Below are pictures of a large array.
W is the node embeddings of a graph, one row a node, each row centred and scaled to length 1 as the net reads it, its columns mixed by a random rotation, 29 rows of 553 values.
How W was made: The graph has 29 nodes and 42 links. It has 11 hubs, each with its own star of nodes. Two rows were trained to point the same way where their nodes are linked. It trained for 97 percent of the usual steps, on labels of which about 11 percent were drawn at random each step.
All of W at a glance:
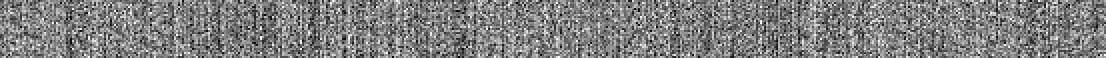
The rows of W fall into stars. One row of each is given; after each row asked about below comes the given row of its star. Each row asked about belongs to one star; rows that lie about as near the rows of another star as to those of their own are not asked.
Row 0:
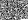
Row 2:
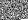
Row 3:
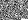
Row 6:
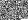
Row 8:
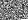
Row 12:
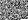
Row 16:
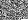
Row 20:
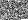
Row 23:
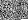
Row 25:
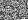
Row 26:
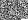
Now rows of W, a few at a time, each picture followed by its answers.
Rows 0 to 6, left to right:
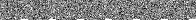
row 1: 6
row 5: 12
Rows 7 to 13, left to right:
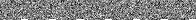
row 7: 16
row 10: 2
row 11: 3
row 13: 16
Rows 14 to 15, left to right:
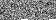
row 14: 12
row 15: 23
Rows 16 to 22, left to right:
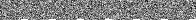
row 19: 6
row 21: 8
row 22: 26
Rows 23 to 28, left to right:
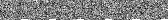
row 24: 20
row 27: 0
